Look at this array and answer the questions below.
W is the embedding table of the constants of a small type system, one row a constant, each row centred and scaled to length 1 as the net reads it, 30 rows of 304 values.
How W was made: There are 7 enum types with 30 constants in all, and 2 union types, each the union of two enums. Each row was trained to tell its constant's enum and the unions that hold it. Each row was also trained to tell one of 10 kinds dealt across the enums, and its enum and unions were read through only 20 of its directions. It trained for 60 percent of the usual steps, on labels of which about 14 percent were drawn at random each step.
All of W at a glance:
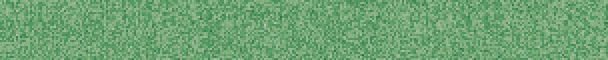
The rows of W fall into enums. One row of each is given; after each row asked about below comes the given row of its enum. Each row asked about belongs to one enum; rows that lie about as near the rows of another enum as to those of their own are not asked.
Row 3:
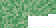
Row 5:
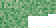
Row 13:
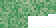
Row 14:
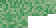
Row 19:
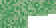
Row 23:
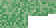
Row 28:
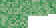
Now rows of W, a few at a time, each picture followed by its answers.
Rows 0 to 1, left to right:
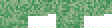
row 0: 5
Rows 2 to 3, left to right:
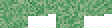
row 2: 19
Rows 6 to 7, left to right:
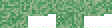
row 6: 28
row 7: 13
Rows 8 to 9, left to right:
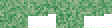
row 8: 19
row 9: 19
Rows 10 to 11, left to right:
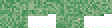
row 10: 28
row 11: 28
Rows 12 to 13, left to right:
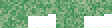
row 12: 28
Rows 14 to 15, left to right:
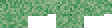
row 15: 23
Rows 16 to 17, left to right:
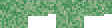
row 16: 13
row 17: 23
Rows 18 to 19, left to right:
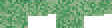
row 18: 14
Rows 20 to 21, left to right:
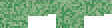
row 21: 5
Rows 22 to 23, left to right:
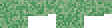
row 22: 19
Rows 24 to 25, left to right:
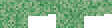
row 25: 13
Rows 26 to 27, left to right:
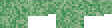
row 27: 5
